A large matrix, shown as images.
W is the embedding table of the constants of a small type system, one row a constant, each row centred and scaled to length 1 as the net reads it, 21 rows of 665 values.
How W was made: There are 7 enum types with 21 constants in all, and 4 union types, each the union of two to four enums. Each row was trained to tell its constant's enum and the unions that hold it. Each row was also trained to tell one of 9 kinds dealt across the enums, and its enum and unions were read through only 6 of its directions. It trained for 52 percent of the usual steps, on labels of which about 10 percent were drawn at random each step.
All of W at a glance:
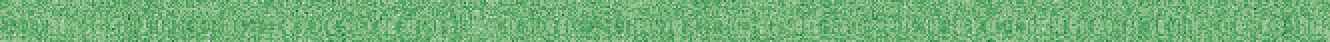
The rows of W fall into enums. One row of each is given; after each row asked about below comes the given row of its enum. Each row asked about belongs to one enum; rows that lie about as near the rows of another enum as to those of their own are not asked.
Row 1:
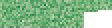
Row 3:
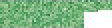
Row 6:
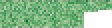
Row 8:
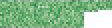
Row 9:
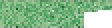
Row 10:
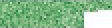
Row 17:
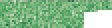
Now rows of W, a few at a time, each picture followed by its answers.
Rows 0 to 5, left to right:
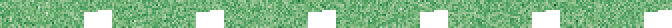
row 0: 8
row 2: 6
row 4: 17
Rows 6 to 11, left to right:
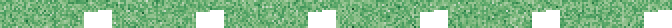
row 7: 9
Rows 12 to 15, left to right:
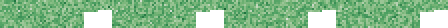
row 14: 3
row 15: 10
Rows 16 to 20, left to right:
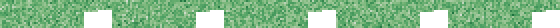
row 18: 10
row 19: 8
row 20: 17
